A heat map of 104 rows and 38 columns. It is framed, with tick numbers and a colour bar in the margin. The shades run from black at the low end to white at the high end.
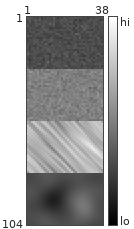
The table splits into 4 rows of 1 panel. Panel 1,1: low, fine-grained, faint in contrast. Panel 2,1: middling, fine-grained, faint in contrast. Panel 3,1: high, slanting down to the right. Panel 4,1: low, smooth.
